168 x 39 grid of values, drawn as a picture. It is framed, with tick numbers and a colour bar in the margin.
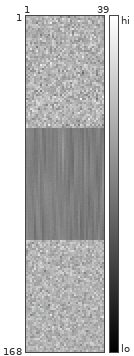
The table splits into 3 rows of 1 panel. Panel 1,1: high, fine-grained. Panel 2,1: middling, streaked downward, faint in contrast. Panel 3,1: high, fine-grained.
